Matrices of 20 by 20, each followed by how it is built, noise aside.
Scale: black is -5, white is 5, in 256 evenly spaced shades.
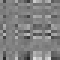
low rank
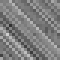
Toeplitz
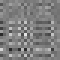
low rank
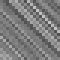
Toeplitz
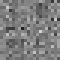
low rank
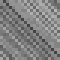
Toeplitz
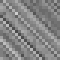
Toeplitz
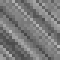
Toeplitz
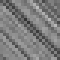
Toeplitz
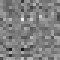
low rank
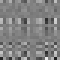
low rank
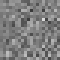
low rank
